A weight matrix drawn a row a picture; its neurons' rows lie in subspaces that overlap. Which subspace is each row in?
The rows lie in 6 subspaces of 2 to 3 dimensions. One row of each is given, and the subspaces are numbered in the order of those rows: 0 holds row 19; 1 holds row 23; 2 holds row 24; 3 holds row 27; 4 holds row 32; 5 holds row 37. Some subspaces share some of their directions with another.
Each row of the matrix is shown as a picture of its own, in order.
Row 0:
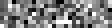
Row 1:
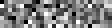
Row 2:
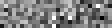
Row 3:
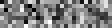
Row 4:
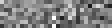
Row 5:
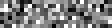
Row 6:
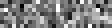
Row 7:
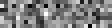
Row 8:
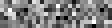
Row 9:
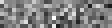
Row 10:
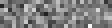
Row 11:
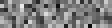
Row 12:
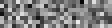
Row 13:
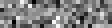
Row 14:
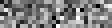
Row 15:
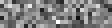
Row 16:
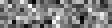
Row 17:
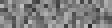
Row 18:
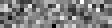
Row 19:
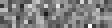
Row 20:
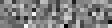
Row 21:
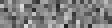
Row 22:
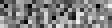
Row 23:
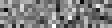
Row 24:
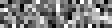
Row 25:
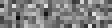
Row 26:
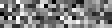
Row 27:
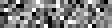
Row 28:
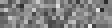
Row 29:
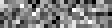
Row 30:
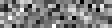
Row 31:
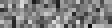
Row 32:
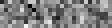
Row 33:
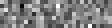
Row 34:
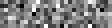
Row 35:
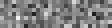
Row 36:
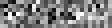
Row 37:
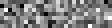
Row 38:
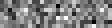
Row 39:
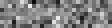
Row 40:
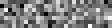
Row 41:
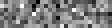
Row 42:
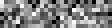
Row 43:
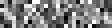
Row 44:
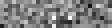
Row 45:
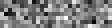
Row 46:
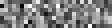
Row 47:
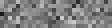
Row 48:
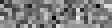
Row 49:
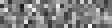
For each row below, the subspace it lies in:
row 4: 1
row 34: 3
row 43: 5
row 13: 4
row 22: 1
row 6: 2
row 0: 2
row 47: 3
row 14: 2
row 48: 2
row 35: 0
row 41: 3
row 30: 1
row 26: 3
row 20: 0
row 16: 4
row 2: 2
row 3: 4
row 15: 2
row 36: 1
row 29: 3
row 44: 2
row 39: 4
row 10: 5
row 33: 5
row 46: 2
